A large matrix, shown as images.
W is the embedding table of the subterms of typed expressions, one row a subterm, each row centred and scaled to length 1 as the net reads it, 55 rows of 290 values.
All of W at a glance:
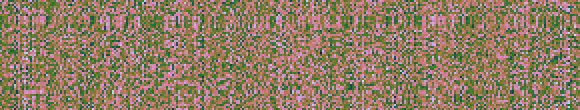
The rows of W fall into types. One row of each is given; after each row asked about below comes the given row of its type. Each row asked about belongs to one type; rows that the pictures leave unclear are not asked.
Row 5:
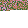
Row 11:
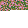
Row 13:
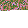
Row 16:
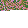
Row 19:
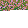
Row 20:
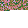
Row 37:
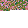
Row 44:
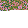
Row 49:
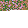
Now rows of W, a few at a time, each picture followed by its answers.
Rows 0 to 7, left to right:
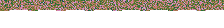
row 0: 49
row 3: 20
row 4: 16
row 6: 49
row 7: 20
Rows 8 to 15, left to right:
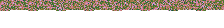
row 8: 11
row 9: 11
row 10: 5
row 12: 13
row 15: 37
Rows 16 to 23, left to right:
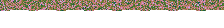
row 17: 13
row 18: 20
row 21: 11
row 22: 44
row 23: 20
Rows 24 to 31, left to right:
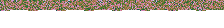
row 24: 16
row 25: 44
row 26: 49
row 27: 19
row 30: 37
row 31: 5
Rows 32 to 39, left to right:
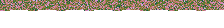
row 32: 16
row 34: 44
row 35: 16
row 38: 37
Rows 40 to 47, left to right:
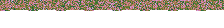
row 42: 11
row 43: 44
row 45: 5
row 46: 5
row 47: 20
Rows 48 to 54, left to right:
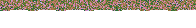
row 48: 19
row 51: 16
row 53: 44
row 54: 49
